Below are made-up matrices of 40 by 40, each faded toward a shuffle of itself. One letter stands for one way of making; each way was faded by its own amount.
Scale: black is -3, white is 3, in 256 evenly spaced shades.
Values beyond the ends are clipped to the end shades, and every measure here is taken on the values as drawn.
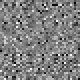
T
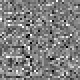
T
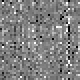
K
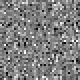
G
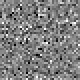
G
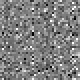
G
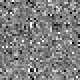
G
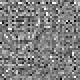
T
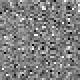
G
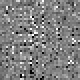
K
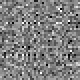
T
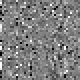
K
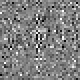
T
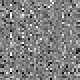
K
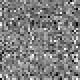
T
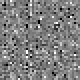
G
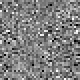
G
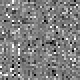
K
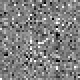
K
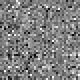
T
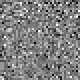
T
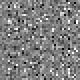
K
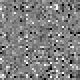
K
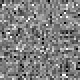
G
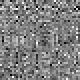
T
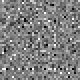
T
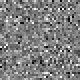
T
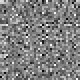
T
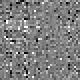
K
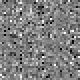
K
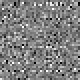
T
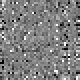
K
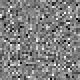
G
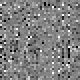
K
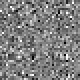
T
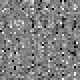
G
